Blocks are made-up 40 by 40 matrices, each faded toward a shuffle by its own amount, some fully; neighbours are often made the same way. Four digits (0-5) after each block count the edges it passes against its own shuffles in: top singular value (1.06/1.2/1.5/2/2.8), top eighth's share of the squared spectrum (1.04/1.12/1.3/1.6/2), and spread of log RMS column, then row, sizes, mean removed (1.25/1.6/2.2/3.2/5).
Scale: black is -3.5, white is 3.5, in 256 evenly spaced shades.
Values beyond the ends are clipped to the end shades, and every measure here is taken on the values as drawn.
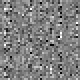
1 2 3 0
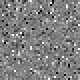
0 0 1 0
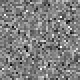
0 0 0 0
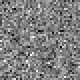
0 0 0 0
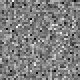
1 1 0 0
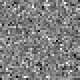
0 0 0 0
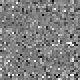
3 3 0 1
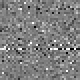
3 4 0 2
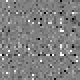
3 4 1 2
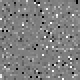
0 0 0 0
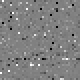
2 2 0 0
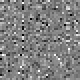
3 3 2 1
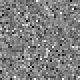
0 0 0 1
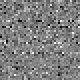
1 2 0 2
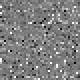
0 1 0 0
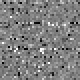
2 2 0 2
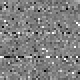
2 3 0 2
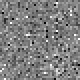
2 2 1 0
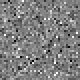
1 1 0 0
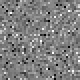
1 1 0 0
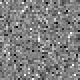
1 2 0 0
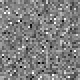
1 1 0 0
